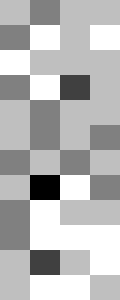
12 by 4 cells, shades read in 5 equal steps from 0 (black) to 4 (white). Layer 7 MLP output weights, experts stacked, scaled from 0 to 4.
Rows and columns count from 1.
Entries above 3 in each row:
0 2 1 1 0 0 0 1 1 3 1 2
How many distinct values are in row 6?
2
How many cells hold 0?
1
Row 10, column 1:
2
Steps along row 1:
down up same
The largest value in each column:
4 4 4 4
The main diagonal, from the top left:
3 4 3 3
